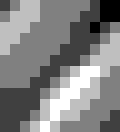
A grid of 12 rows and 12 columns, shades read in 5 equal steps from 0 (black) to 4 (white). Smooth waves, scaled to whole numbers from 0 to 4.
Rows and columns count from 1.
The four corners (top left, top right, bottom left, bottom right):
1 0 1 1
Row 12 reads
1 1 2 3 4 3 2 2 2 2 1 1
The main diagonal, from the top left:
1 3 3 2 2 1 2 4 3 2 2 1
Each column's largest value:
3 3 3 3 4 4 4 4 4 4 3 3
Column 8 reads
2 2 1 1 1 1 3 4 4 3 3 2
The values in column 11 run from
0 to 3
